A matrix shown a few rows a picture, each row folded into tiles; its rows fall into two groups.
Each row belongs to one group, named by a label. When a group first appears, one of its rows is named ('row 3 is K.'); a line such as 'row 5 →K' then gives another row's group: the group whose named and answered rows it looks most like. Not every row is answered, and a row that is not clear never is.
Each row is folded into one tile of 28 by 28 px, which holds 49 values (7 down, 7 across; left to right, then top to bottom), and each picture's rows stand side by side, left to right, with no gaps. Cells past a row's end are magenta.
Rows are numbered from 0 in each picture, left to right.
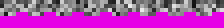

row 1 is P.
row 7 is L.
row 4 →L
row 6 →L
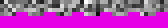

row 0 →L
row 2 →L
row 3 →P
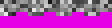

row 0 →P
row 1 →L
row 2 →L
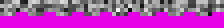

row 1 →P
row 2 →P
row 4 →L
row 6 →L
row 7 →P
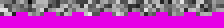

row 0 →P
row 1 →L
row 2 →L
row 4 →P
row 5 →L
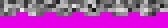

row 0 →L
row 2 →L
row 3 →P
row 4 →L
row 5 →P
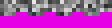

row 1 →L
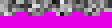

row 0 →P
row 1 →L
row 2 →L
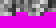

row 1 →L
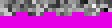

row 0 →P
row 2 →L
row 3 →L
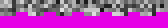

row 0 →P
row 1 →P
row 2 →L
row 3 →L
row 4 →P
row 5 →P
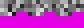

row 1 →L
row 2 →P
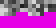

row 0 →P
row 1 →P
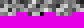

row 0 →L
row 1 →P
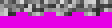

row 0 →P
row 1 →P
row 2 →P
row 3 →P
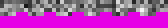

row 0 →L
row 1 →L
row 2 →L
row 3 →P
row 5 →P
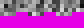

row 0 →P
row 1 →P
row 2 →L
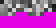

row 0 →L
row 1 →L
